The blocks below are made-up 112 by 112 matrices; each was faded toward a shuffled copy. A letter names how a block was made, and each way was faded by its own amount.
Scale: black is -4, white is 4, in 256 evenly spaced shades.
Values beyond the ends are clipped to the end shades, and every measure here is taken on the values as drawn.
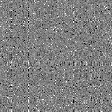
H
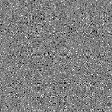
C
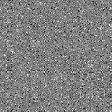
H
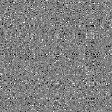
C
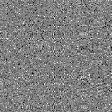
C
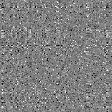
C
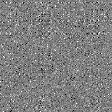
C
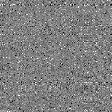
C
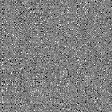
H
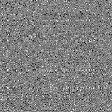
C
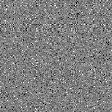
C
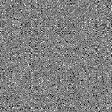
H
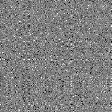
H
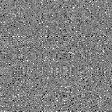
C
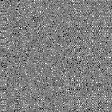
H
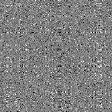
C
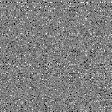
C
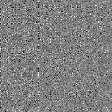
H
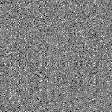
H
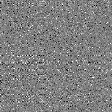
C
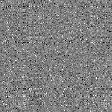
C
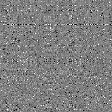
C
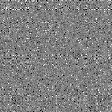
C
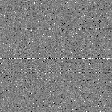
C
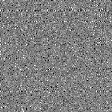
C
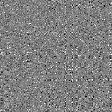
H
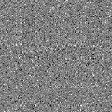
H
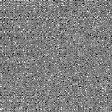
C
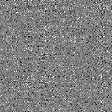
H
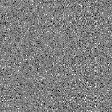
H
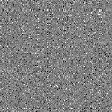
H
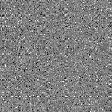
C
